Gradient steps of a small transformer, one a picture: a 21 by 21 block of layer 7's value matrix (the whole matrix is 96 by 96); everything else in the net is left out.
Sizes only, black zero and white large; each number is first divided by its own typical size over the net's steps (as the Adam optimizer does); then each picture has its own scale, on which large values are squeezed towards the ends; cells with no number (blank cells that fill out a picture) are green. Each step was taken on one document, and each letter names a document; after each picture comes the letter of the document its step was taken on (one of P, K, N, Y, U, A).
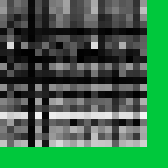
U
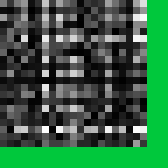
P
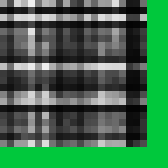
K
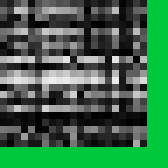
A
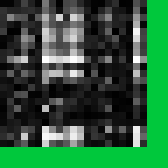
P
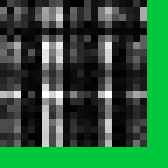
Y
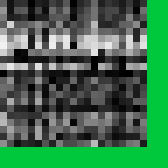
U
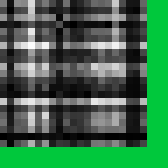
K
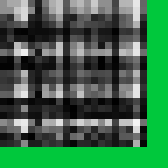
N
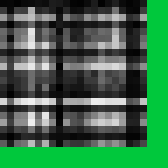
K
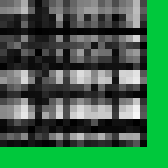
N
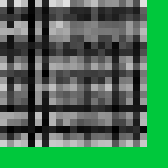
U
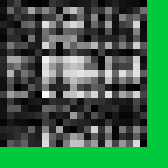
P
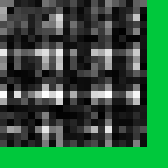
Y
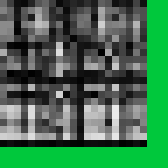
A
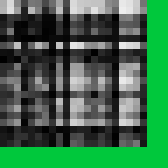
N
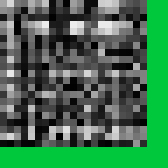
A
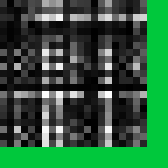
Y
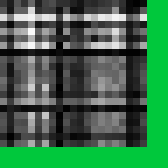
K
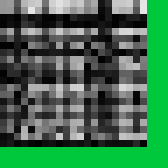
N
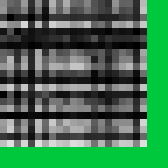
U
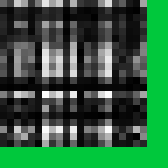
Y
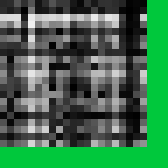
K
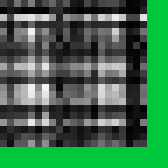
K
